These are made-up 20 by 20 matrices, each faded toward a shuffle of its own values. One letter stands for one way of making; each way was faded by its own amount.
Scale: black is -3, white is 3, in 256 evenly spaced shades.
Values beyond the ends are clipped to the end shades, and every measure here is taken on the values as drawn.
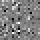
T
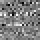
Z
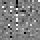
T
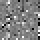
T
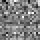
Z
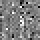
T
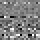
Z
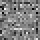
T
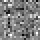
T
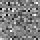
Z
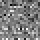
Z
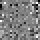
T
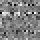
Z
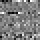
Z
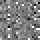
T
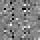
T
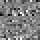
Z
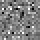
T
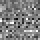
Z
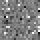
T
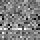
Z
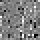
T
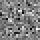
Z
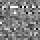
Z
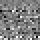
Z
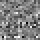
Z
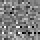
Z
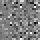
T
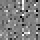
T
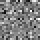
Z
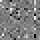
T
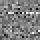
Z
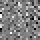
T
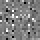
T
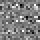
Z
